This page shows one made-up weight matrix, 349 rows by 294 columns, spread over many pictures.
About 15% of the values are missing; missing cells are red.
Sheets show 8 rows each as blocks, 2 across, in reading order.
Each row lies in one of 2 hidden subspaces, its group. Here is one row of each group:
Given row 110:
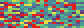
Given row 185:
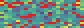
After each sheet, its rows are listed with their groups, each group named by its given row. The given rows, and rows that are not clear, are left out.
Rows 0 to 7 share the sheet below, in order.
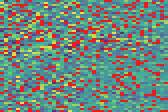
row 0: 110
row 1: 185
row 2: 185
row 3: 110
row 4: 185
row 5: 110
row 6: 185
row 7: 110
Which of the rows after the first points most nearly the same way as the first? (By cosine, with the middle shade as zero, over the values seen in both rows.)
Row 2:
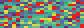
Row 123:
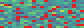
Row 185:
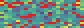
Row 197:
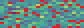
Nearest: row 123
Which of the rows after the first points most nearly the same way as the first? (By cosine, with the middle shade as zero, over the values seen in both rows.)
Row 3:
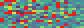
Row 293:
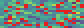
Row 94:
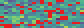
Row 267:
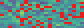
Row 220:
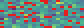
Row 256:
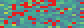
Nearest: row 256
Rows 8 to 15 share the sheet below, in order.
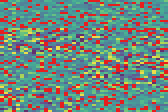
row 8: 110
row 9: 110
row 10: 110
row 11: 110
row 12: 185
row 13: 185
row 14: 185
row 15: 185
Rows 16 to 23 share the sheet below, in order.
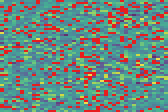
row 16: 110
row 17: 110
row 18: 110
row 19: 185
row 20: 185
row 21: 185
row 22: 110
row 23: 110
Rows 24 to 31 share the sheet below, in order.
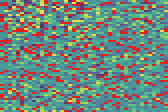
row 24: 185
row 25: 110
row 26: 185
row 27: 185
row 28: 185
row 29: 110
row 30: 185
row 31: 110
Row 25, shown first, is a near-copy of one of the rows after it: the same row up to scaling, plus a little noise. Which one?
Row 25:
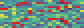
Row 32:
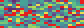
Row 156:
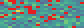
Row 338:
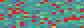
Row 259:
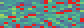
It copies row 259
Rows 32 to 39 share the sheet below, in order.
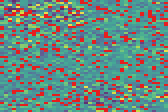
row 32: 110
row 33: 185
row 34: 185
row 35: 185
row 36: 185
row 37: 185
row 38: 185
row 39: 110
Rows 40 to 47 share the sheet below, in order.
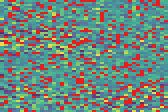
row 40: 110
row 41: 110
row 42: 110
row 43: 185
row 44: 110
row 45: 110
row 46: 110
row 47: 110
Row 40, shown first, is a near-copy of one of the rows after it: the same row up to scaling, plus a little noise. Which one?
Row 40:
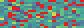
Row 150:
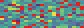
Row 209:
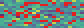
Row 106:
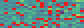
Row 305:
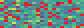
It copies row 150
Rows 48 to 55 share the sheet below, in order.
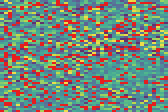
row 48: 110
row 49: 110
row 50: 185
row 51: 185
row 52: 185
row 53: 185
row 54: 185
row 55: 110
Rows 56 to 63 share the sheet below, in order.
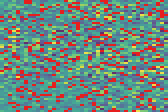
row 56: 185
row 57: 185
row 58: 110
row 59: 185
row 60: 185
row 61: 185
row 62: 110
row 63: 185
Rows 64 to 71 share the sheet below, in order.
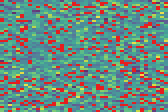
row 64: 110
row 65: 185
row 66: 185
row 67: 110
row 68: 110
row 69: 110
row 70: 185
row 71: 185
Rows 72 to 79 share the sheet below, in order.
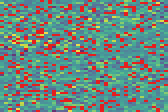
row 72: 110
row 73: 185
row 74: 185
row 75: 185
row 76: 110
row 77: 185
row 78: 185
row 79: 185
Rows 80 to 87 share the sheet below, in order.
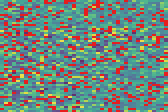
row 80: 110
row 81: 185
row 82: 110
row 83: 110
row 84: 185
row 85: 185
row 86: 185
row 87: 185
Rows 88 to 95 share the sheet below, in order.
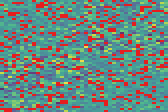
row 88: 110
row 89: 185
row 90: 185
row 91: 110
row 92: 185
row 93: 110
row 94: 110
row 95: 110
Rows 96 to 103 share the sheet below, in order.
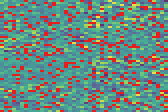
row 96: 185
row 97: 185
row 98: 110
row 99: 110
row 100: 185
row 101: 185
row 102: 110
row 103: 110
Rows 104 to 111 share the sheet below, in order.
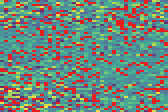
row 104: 185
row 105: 185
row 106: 110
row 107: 185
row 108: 110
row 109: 185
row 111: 185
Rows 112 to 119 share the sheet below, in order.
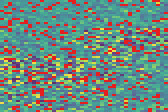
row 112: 185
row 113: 185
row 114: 110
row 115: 110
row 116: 185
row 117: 110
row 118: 110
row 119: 110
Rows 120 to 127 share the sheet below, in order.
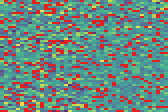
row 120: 110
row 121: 185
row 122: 110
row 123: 110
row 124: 110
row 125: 110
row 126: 185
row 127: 185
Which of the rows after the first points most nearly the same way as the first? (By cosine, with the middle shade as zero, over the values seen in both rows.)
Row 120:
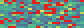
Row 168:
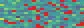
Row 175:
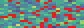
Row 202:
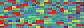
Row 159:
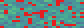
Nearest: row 168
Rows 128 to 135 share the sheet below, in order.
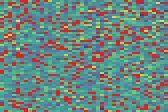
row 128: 185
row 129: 185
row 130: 185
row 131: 110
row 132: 110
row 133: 110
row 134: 110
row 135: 185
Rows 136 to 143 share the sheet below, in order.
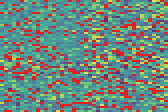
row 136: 185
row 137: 185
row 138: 185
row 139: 110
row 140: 110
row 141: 185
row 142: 110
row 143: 185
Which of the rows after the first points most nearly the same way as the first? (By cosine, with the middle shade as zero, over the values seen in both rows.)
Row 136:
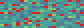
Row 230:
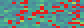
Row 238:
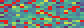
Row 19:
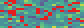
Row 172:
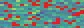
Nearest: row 238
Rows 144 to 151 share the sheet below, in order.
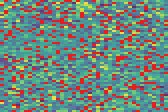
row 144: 185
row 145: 110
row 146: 185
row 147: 185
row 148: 110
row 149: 110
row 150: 110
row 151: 185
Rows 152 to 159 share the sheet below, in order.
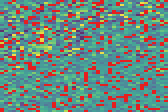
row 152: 185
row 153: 110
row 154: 185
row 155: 185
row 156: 110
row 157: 110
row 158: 185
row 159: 110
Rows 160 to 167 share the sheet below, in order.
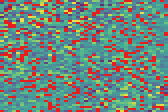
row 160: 185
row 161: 110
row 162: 185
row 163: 110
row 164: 110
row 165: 110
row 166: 185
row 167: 185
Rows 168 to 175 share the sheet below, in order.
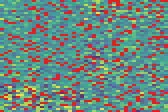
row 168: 110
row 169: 110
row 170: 110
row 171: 185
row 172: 110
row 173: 110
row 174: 110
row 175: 185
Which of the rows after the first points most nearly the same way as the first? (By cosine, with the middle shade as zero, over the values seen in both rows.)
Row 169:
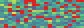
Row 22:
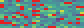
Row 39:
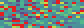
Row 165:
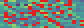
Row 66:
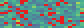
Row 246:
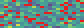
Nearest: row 165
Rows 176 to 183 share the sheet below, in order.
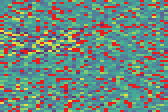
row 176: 110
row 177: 185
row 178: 110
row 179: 185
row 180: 185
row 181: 110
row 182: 110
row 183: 185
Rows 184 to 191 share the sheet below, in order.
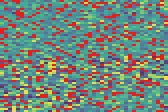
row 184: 110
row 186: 110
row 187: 185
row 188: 110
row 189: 185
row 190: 185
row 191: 185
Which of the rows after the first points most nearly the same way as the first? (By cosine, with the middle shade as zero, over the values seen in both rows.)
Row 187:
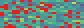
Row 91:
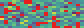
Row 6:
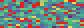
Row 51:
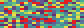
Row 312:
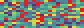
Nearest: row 6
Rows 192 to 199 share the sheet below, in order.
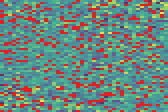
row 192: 110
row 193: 185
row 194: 185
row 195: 110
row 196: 110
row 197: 110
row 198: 110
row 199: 110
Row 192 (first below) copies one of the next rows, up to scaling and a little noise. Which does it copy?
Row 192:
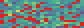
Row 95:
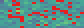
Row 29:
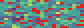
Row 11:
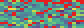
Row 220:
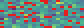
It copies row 95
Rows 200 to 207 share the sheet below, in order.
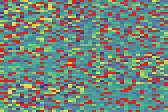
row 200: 185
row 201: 185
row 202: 185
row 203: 185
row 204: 110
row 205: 185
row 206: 185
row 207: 185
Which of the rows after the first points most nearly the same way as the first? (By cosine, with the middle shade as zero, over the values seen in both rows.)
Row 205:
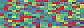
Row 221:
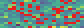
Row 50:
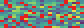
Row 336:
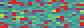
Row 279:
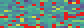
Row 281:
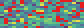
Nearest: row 50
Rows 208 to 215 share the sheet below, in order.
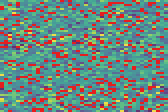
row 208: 110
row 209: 110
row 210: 110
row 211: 110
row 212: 110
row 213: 185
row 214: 110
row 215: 185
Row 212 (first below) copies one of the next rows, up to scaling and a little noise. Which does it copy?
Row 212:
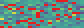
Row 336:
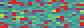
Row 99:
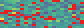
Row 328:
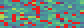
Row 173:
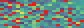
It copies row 99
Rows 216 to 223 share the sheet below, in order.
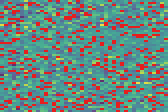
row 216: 185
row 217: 185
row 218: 185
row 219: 110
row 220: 110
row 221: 185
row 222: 185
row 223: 110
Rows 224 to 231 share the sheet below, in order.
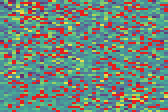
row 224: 110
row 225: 185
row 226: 185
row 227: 185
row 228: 185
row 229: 185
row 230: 185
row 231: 110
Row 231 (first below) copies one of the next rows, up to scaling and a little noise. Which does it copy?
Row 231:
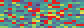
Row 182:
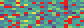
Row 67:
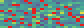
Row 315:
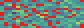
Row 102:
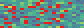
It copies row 67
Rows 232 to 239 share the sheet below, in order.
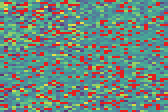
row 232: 110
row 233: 185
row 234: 185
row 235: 185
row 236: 110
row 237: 110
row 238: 185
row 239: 110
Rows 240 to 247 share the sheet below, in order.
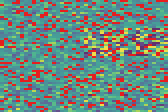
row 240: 110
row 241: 110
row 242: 110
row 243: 185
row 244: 185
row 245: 110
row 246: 185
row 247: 185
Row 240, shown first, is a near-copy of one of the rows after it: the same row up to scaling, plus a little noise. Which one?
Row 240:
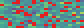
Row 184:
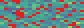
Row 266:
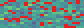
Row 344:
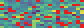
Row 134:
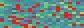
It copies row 134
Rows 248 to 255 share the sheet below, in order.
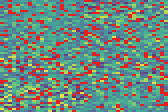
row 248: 185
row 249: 110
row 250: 185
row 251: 110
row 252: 110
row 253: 185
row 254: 110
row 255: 185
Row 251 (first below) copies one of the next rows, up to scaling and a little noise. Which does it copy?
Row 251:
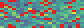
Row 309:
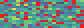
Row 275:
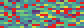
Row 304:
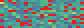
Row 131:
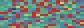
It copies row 304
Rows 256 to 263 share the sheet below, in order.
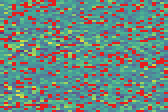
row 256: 110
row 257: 185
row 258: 110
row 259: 110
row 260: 185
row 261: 110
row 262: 110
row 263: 110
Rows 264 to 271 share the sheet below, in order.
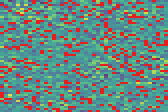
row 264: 110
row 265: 110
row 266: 110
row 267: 110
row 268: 110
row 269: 185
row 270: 110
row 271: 110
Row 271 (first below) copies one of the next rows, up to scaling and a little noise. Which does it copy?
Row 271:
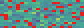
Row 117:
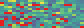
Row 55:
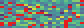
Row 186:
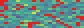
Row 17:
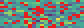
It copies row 17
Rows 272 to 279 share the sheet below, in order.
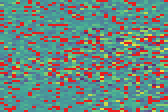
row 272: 110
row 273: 110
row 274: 185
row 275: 110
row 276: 185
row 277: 110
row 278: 110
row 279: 185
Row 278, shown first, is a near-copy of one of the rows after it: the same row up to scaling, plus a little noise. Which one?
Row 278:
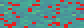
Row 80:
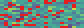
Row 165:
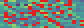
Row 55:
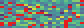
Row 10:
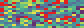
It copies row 10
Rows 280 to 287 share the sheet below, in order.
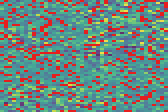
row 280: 110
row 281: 185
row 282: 110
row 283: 185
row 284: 185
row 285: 110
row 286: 185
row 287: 110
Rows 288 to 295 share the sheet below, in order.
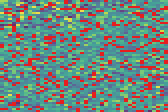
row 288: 185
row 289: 110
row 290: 110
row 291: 185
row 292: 185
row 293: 185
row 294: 110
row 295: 185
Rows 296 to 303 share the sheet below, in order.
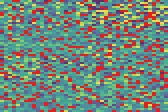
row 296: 185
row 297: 110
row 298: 110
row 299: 185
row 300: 110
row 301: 185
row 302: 185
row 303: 110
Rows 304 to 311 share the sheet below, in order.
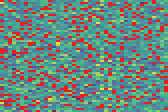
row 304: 110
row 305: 110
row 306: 185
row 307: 185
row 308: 110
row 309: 110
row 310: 110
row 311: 110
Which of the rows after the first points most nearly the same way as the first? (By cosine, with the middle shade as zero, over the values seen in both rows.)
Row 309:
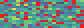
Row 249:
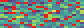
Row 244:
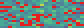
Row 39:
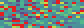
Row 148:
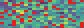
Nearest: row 148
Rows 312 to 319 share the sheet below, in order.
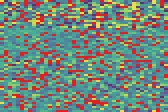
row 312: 110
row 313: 185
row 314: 110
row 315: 110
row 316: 110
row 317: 110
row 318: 110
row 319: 185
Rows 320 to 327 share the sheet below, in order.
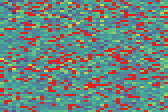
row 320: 110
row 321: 185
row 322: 110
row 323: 110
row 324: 110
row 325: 185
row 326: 185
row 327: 185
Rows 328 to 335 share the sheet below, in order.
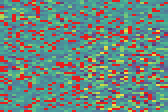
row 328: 110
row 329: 110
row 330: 185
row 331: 185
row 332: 110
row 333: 110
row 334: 110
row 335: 110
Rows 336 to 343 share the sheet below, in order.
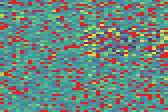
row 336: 110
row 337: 185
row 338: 110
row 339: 185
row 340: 110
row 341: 185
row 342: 110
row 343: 110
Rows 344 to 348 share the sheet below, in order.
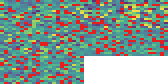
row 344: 110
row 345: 110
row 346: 110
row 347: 110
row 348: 110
